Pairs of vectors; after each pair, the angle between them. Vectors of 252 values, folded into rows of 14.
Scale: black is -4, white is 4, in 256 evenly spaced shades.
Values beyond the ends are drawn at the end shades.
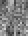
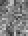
nearly parallel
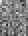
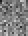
nearly opposite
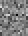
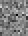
nearly parallel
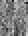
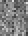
nearly opposite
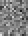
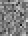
partly opposed
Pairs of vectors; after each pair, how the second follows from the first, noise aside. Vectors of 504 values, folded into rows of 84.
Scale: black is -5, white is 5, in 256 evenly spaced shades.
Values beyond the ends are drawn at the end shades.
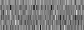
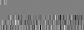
partly zeroed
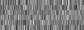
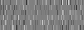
partly zeroed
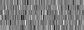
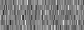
sign-scrambled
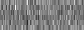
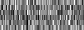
scaled up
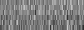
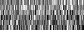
scaled up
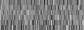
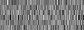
shuffled
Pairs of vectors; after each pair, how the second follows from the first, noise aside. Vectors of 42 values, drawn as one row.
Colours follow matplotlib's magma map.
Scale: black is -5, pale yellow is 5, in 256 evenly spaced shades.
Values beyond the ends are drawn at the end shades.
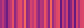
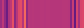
partly zeroed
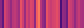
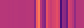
partly zeroed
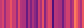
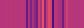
partly zeroed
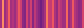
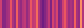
reversed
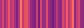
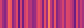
shuffled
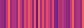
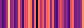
scaled up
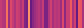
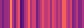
shuffled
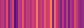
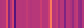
partly zeroed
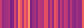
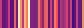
scaled up
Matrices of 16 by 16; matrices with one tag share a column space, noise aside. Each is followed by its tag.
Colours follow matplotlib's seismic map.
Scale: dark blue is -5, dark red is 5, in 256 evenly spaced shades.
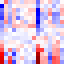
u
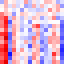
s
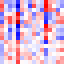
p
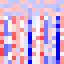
s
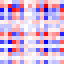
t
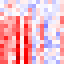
s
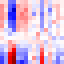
u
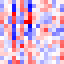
p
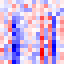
s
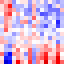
u
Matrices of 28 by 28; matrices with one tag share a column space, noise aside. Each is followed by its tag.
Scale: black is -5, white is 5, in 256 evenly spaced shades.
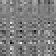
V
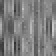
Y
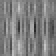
Y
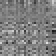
V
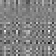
V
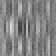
Y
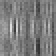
Y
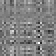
V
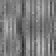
Y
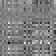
V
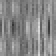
Y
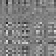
V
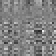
V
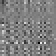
V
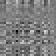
V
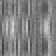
Y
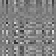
V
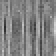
Y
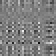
V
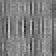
Y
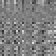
V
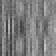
Y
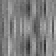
Y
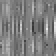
Y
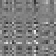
V
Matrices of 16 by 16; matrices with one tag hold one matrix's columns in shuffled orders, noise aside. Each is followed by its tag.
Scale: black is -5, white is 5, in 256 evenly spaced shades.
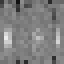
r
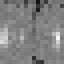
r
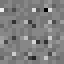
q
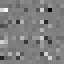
q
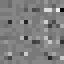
q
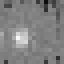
r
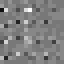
q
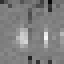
r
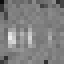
r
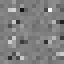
q
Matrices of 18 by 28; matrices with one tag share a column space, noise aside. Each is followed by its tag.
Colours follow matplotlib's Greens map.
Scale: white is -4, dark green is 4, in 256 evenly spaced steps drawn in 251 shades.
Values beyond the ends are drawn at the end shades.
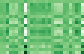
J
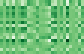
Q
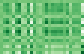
J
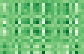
J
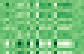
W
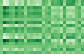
Q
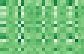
Q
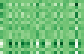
W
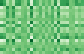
Q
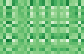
Q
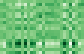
W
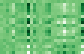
J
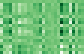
J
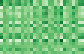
Q
